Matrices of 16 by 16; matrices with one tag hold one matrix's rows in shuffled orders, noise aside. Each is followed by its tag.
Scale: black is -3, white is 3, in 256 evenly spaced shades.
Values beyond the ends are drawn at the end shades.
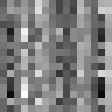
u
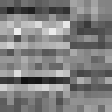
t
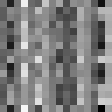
u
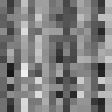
u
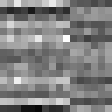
t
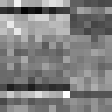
t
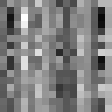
u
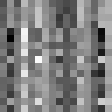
u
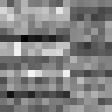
t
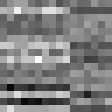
t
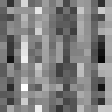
u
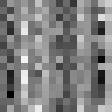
u
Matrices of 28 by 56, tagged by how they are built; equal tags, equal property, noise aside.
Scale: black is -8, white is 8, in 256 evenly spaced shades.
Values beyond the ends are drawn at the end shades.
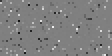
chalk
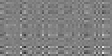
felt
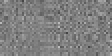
felt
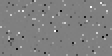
chalk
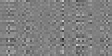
felt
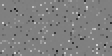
chalk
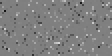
chalk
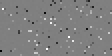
chalk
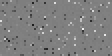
chalk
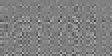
felt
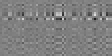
felt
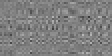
felt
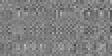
felt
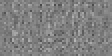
felt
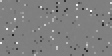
chalk
